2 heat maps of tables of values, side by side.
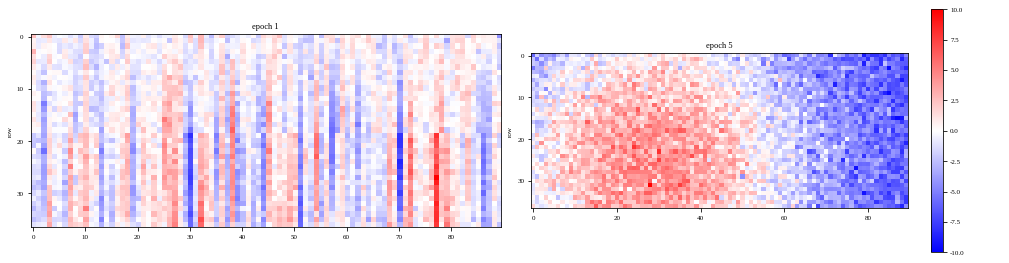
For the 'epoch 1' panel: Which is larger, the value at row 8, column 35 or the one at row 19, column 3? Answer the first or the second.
the second
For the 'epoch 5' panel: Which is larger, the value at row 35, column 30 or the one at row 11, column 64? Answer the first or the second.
the first
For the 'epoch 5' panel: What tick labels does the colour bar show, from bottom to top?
-10.0, -7.5, -5.0, -2.5, 0.0, 2.5, 5.0, 7.5, 10.0
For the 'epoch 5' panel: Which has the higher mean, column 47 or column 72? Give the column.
47
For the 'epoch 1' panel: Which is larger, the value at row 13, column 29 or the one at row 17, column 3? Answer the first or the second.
the second
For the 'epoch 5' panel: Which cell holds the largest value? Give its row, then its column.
31, 28
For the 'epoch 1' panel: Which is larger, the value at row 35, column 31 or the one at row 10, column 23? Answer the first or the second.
the second
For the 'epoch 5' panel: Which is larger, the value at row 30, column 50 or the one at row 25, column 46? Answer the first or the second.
the second
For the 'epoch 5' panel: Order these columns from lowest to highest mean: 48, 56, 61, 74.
74, 61, 56, 48
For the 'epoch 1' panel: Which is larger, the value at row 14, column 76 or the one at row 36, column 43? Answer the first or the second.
the first
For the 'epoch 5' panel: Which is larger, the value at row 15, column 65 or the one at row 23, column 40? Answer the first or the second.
the second
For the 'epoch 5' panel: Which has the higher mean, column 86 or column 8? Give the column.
8
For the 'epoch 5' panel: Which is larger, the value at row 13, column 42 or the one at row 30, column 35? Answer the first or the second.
the second
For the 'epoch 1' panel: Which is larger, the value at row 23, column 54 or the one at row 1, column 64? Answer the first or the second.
the first
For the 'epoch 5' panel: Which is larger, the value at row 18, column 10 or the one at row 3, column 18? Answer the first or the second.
the first
